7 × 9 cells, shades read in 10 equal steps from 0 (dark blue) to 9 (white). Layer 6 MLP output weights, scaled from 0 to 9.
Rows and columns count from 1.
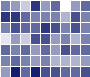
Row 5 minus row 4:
-5 -1 -4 3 1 0 -2 -3 -1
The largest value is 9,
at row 1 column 7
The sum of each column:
29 20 30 20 21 27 34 27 25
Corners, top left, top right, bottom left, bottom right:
4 3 5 2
